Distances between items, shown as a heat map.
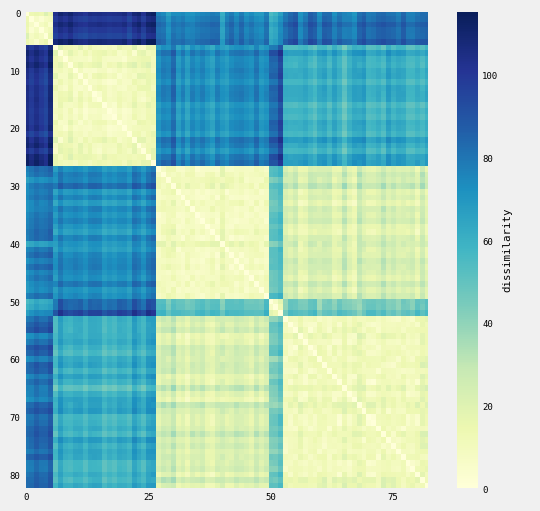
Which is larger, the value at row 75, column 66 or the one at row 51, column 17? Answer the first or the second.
the second
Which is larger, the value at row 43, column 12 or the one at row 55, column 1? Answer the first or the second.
the second
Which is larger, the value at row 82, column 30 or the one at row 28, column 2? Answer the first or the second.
the second
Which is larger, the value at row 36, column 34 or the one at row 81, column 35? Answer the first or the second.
the second
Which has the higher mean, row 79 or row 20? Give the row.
20
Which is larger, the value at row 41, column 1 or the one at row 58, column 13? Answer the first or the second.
the first
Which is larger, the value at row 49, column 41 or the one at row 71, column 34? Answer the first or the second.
the second
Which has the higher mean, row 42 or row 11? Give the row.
11
